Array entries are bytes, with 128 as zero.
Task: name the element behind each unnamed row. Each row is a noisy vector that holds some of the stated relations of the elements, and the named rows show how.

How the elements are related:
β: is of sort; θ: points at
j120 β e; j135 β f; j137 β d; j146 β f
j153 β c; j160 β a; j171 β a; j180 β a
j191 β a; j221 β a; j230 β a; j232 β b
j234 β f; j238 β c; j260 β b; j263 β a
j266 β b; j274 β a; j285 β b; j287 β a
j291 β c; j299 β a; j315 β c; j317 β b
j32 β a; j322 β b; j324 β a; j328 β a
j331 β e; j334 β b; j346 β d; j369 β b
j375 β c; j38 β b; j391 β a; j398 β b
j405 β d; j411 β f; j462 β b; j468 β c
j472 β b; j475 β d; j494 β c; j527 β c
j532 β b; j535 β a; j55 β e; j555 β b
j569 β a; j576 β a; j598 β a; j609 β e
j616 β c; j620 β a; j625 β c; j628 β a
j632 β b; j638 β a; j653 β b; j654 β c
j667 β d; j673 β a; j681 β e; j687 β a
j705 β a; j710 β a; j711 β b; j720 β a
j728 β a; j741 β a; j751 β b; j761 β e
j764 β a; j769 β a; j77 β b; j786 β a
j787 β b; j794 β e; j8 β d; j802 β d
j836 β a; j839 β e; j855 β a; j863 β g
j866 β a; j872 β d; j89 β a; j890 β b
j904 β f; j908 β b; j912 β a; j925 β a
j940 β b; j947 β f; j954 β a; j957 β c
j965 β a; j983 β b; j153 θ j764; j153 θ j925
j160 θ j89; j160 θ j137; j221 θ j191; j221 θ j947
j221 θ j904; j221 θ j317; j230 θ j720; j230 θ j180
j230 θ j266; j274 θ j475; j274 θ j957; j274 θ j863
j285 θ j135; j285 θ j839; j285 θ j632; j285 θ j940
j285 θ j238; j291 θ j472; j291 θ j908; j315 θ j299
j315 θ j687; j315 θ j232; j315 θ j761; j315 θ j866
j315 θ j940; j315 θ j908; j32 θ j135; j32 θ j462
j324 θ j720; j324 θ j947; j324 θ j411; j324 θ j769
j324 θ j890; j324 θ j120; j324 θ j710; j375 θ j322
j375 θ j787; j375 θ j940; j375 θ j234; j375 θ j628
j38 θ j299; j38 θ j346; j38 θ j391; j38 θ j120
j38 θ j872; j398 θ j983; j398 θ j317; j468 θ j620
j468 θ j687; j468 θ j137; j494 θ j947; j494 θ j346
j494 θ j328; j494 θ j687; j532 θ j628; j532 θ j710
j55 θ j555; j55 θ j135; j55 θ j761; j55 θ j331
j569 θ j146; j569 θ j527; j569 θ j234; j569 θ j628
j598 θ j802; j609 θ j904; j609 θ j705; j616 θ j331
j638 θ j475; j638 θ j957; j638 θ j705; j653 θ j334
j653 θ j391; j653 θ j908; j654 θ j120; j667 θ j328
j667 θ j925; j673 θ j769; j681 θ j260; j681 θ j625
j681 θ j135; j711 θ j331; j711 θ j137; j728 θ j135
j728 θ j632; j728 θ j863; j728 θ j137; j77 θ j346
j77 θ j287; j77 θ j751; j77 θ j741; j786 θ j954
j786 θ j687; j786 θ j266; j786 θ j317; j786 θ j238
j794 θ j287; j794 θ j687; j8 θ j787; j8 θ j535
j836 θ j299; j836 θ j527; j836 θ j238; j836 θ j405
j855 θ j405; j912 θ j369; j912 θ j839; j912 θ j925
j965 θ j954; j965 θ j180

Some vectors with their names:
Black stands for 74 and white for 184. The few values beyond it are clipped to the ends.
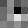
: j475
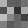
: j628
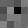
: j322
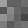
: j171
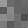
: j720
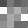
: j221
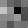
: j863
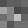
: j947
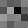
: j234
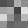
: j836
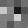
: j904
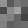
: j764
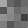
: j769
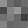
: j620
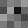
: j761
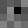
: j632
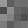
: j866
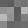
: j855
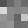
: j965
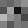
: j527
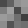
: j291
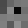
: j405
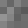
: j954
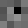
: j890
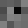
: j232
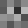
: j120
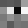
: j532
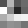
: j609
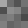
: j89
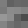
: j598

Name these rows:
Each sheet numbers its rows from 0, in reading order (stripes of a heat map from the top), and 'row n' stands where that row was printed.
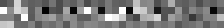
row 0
j786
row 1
j983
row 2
j8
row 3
j398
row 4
j375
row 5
j957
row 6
j710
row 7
j266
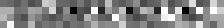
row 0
j728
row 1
j315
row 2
j555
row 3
j55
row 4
j32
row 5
j38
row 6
j681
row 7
j494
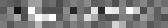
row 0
j411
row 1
j638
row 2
j346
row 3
j569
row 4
j468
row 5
j299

